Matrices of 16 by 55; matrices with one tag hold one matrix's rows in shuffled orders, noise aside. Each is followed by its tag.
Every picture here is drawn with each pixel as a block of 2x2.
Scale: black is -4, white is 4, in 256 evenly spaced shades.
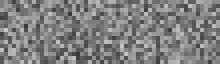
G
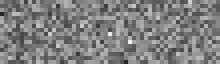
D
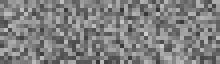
G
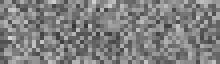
G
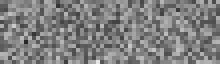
G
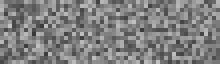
D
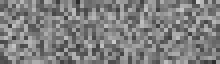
G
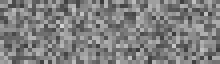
D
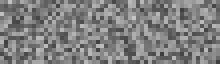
D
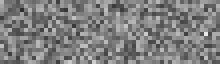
D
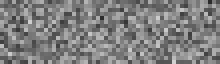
D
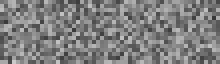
G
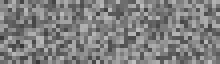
D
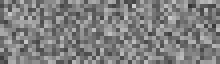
G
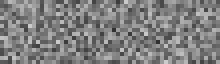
G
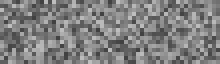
D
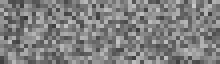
D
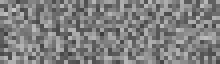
G
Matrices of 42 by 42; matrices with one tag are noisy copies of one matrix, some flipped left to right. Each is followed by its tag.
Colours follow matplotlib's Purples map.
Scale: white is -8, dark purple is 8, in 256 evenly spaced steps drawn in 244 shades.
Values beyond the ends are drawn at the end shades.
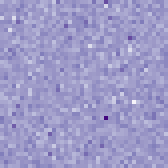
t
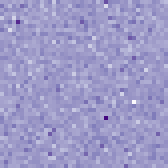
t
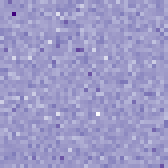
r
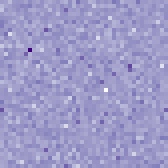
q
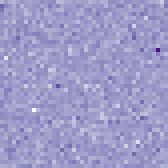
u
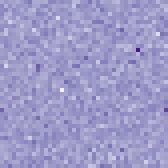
q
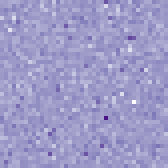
t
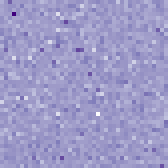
r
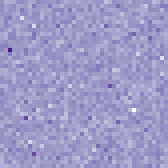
u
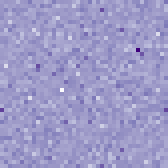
q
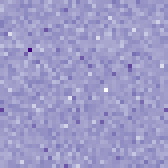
q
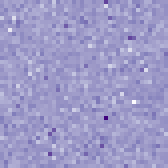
t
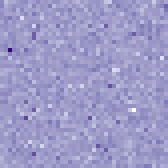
u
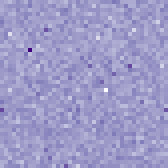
q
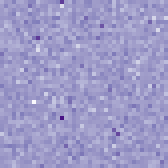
t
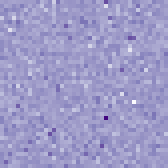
t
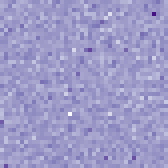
r
